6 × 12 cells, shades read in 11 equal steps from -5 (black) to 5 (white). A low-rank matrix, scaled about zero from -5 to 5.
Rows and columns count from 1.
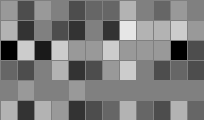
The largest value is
4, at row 2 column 8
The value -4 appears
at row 3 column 3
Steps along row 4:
down up up down up up up down down up down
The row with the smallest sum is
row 4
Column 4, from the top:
0 -2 3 2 0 1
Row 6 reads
2 -3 2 1 -3 -2 -1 2 -1 -2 2 -1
